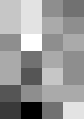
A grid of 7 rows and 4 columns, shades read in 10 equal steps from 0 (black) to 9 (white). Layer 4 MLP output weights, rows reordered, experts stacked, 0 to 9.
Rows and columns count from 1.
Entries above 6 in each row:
2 2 1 0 1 0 1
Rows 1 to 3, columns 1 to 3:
7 8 5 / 7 8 6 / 5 9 5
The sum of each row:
24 26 25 21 21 20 14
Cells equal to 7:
3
